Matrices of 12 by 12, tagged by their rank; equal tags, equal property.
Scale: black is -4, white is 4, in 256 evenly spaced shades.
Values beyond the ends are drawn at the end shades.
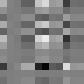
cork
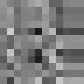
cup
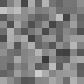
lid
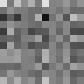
cup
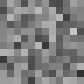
lid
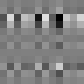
cork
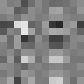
cup
